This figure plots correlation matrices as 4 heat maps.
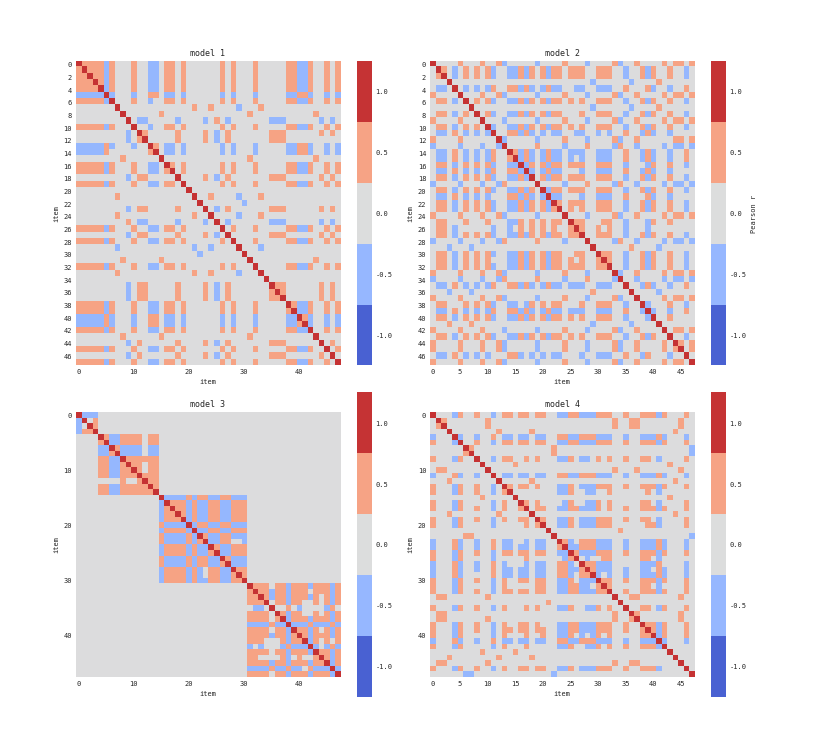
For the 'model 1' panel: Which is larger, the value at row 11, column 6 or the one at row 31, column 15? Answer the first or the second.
the second
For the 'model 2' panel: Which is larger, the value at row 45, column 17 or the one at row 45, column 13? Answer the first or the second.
the first
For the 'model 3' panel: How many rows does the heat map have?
48
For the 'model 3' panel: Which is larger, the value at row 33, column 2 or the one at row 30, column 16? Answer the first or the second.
the second
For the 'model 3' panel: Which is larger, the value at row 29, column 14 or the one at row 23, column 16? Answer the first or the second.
the first
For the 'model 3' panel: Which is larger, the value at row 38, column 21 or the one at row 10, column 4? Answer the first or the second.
the second
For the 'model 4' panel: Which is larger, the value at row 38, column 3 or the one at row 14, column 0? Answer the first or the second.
the second
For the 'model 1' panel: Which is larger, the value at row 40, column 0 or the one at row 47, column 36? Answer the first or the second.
the second
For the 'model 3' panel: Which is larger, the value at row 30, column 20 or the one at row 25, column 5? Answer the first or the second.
the second
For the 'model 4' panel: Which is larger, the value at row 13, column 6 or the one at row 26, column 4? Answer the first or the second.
the first
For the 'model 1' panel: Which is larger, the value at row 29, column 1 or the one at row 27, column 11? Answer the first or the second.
the second
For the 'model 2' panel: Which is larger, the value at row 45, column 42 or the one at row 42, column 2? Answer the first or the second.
the first
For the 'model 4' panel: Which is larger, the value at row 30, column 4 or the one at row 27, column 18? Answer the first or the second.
the second
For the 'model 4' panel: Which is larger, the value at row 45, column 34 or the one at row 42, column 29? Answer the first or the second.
the first
